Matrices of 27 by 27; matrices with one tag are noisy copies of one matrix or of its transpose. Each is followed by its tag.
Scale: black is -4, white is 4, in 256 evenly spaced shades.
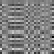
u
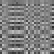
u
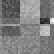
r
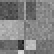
r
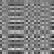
u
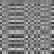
u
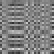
u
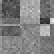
r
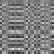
u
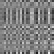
u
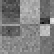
r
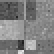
r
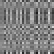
u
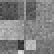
r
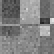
r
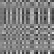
u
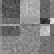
r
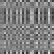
u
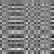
u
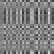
u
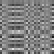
u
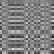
u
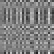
u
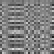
u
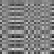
u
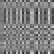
u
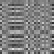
u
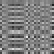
u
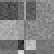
r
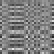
u
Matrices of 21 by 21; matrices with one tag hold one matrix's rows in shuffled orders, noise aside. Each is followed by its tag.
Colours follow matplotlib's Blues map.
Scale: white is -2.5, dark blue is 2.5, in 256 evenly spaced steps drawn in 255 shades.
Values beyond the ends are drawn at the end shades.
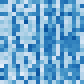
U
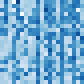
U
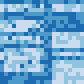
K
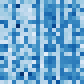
U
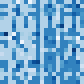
U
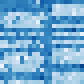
K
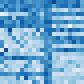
K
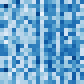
U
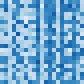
U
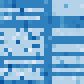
K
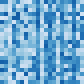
U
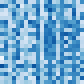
U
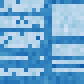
K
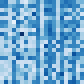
U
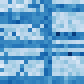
K
